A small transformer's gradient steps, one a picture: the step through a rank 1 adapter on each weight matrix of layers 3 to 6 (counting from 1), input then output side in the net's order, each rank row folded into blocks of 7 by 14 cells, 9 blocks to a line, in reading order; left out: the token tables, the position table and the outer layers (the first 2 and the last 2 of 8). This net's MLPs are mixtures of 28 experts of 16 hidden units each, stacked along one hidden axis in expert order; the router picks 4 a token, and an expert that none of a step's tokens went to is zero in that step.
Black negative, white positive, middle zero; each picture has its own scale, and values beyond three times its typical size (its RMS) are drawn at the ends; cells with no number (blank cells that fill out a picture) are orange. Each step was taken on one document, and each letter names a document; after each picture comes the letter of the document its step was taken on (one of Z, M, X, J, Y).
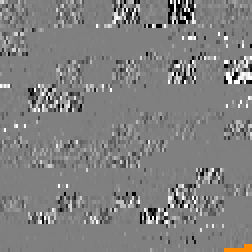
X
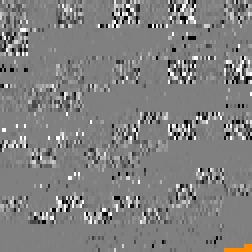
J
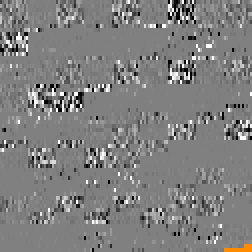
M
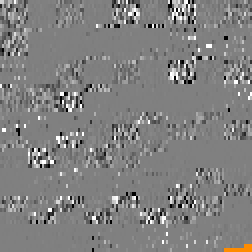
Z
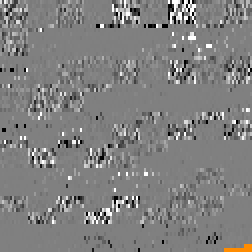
M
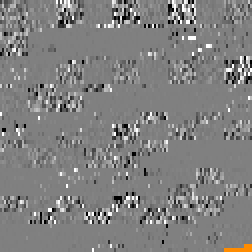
Z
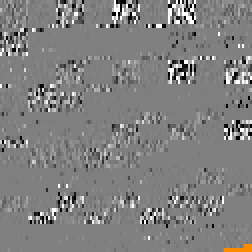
X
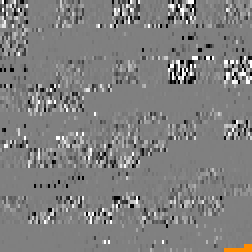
J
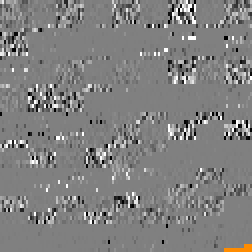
J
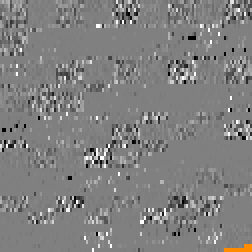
M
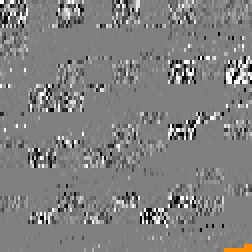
X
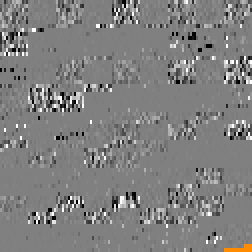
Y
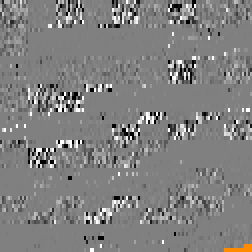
M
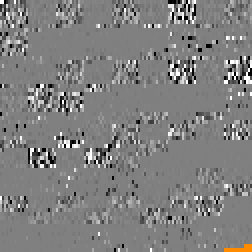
Z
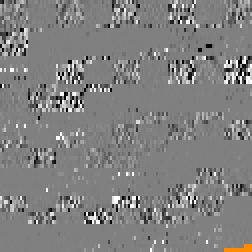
Z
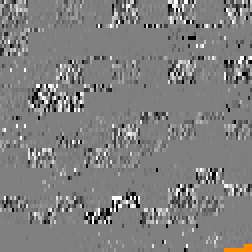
Y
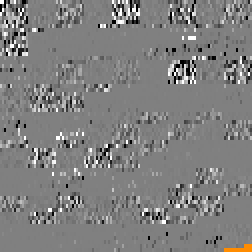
J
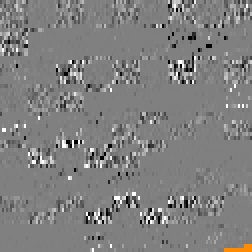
M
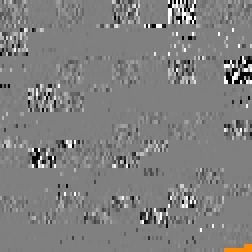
X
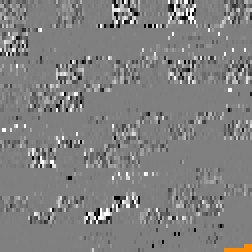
M
